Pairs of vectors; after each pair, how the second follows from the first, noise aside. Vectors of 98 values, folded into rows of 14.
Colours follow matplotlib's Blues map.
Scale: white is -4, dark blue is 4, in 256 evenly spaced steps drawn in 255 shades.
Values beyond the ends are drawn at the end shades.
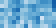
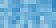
shrunk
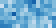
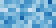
shuffled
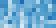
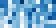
scaled up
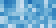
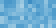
shrunk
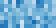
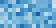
shuffled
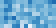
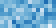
shuffled
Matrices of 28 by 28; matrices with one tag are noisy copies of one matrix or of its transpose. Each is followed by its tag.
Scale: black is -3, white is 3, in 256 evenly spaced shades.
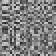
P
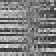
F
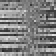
F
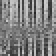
F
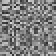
P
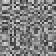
P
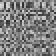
P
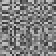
P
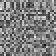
P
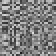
P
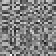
P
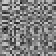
P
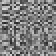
P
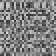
P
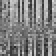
F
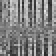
F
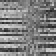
F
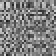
P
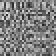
P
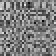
P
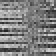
F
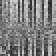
F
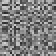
P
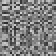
P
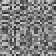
P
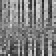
F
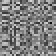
P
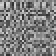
P
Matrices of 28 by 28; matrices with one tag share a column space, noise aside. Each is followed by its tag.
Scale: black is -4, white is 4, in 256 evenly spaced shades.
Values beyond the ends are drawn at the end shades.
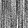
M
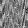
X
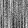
M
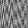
X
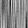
M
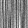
M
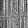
M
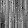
M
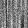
M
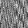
X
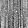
M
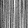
M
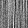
M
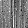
M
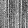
M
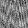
X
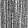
M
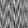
X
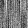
M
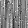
M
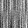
M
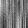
M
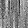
M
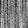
M
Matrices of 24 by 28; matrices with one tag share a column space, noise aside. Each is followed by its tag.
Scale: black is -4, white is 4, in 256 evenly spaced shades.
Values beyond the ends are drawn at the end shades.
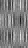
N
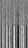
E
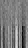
E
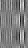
N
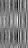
N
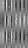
N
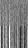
E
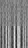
E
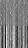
E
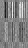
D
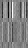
D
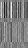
D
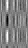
N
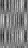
N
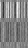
D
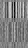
D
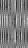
N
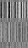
D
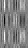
N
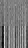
E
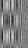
N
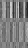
D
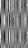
N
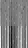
E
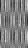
N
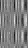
N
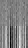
E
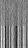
E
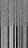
E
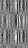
N
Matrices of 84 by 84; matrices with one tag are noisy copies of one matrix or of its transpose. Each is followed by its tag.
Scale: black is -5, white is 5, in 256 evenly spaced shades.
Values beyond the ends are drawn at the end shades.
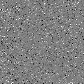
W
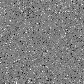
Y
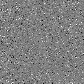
W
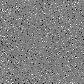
W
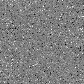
Y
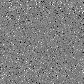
W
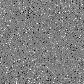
Y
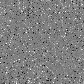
Y
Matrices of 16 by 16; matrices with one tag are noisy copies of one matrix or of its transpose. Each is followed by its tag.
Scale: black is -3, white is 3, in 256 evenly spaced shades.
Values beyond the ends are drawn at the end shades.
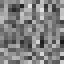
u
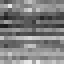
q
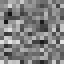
u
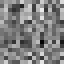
u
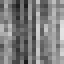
q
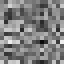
u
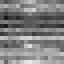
q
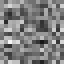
u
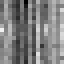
q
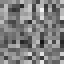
u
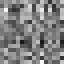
u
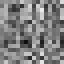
u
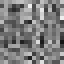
u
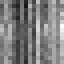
q
